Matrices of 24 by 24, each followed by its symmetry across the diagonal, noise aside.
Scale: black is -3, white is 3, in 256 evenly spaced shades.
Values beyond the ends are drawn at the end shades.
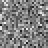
neither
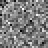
symmetric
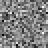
neither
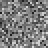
symmetric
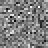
neither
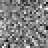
antisymmetric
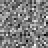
antisymmetric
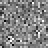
neither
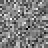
symmetric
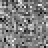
antisymmetric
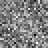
symmetric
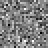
antisymmetric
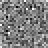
symmetric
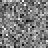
neither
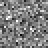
neither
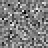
antisymmetric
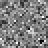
symmetric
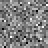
antisymmetric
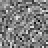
symmetric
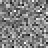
neither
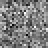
antisymmetric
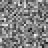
symmetric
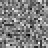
neither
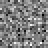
antisymmetric
